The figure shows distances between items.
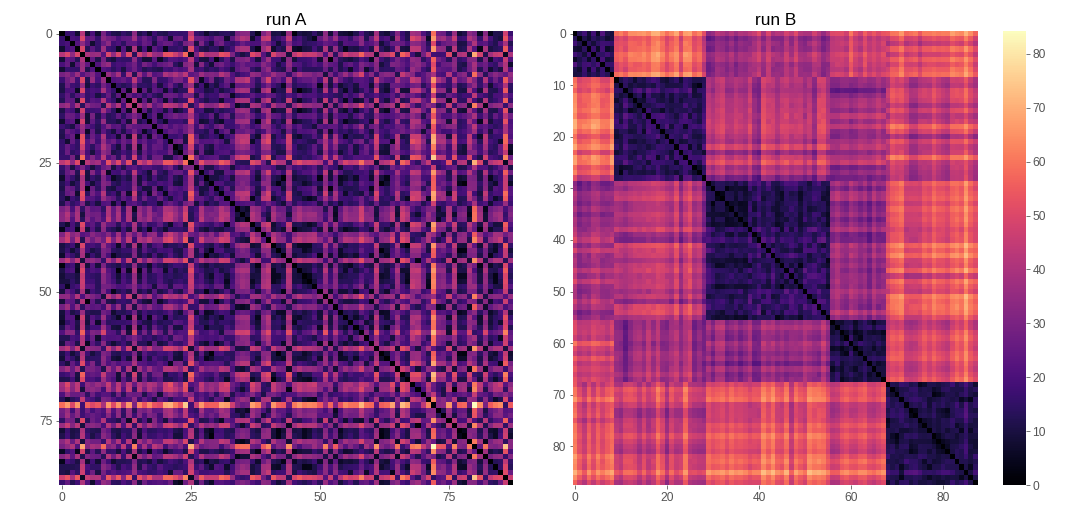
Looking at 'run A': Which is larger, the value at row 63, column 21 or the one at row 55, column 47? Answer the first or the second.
the first
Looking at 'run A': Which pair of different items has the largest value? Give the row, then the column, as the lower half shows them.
80, 72
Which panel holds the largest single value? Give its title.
run A
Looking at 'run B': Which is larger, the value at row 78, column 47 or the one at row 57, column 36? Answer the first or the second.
the first
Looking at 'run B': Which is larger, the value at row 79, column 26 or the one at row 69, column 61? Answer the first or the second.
the second
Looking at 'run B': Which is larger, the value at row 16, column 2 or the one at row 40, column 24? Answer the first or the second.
the first
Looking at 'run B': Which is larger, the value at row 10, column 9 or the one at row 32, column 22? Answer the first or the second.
the second
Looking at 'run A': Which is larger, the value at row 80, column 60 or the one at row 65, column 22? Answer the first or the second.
the second
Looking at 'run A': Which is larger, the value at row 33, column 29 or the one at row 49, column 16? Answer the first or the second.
the second
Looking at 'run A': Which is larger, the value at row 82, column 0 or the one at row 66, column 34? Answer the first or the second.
the second
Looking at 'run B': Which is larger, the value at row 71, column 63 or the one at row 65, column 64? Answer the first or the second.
the first
